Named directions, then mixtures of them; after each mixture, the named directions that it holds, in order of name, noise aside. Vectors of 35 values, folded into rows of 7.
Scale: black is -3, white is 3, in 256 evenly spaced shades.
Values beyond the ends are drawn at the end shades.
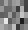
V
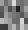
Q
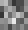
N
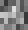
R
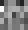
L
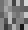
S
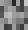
N, R, S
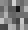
Q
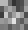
N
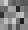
N, V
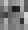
L, R, V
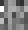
L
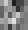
N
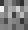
L, Q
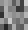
N, Q, S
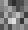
N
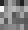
L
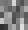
L, Q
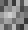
R, S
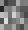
L, R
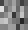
L, V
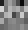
L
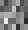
Q, R, V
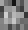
N, R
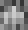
N, R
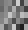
R, S, V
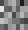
L, Q, V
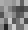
Q, S
